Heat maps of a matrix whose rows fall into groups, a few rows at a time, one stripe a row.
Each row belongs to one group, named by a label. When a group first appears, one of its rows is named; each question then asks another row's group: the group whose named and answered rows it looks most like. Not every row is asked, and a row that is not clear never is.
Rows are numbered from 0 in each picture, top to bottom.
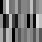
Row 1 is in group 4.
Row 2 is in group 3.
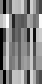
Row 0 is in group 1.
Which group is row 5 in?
1
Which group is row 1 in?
3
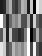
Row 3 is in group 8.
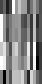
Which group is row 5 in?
1
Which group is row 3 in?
8
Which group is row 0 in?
1
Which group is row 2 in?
8
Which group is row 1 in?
8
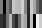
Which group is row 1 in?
4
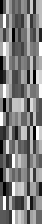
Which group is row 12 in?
4
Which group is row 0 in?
4
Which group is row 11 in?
1
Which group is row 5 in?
4
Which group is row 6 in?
3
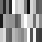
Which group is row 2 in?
8
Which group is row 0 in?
1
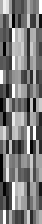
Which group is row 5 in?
8
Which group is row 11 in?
4
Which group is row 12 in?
4
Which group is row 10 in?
3
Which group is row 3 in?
1
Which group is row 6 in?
1
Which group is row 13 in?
1
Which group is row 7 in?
4
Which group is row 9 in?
8
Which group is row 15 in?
3
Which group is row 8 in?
1
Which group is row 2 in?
1
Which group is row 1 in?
3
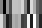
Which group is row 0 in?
1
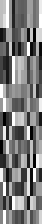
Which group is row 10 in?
4
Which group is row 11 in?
4
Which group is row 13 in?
3
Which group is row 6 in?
8
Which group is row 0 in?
3
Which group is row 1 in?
3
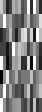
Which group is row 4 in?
8
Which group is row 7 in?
8
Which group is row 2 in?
4
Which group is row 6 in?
3
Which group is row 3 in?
1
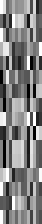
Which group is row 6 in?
4
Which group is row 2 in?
8
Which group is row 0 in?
8
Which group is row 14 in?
1
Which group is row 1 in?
1
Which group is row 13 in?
8
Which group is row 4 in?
3
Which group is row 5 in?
4
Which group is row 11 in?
1
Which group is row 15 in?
8
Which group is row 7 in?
1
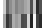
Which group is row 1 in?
8
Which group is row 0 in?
8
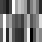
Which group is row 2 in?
3
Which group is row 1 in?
3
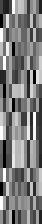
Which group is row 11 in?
1
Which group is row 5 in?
4
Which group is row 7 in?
3
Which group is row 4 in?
3
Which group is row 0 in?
1
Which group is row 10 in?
1
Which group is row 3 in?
3
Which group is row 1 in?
4
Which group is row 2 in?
8
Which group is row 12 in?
3
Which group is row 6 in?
1
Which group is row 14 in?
8
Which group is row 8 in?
8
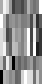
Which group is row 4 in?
3
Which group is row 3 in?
8
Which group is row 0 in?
3
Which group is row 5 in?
4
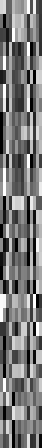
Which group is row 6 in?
3
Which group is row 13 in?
3
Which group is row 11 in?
3
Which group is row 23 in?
4
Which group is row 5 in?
4
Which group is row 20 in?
4
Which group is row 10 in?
4
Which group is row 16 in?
4
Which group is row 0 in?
8
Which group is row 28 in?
3
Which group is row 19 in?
4
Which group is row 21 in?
8
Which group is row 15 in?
4
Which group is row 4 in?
3
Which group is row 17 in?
4
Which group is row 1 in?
1
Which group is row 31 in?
3
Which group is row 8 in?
4
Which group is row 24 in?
1
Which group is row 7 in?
3
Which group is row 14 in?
1
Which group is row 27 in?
3
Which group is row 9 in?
4
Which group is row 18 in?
4
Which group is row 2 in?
1
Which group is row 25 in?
4
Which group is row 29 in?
1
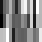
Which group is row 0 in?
4
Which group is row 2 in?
3
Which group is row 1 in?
4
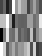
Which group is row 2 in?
4
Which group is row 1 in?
3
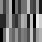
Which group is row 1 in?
4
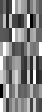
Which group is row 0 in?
1
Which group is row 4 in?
8
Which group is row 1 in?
3
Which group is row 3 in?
3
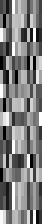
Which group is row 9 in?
1
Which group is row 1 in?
1
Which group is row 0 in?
1
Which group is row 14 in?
1
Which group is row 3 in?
1
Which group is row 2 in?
8
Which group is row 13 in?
1
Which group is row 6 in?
8
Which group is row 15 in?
8
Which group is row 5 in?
4
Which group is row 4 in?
4
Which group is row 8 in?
3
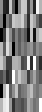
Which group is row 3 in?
3
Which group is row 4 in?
8
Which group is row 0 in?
4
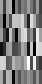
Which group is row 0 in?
3
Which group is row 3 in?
4
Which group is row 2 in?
4
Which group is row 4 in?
8
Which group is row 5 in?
3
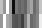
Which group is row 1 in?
3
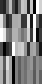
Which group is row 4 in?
3
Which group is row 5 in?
3
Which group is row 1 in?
8
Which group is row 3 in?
1
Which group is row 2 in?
8
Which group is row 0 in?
4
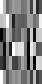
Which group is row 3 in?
1
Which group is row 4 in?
4
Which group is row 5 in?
8
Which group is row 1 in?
3
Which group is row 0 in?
8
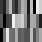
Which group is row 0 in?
4
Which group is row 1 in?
1
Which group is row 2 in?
4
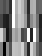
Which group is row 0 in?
1
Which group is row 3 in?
1
